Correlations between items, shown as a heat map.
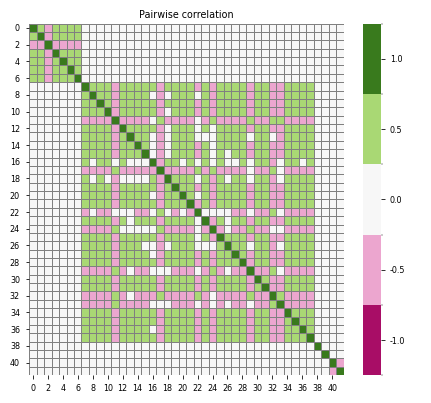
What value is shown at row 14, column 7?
0.5
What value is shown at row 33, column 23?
-0.5
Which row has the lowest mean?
17
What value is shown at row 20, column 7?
0.5
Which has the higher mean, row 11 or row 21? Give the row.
21
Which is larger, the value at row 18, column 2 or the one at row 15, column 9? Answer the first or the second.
the second
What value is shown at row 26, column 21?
0.5
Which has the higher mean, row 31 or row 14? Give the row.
31
